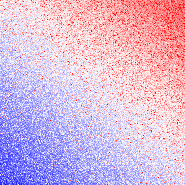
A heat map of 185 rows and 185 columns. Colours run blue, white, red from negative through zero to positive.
Neither half mirrors the other. The values follow a bell shape. The ninth with the lowest average is the bottom left. There are no regular stripes. No row or column stands out. The ninth with the highest average is the top right. The field climbs toward the top right.
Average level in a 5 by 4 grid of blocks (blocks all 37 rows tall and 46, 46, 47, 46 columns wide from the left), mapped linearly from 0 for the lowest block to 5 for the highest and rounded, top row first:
3 4 4 5
2 3 4 4
1 2 3 4
1 1 2 3
0 1 1 2
